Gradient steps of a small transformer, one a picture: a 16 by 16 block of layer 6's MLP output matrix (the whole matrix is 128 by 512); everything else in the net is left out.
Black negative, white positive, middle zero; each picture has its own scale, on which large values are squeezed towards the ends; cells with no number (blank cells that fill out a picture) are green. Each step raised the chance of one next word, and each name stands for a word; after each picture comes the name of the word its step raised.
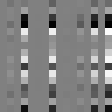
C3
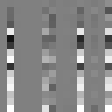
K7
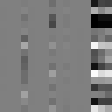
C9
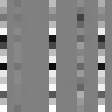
K7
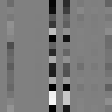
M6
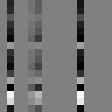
M6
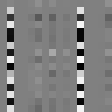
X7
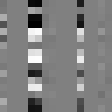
C3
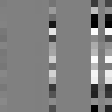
C3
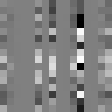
C3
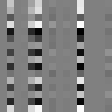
X7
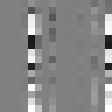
K7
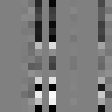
M6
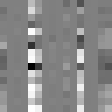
K7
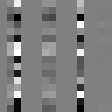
X7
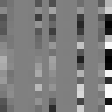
C9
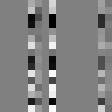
C9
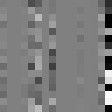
M6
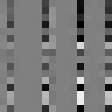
M6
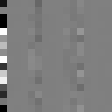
C3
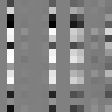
C3
